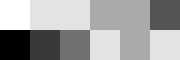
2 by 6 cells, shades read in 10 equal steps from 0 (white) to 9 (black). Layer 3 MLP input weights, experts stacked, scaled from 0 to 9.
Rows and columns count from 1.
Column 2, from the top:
1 7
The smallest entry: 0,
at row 1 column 1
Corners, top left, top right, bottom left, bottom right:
0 6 9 1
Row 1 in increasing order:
0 1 1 3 3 6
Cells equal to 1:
4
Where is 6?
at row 1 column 6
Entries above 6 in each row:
0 2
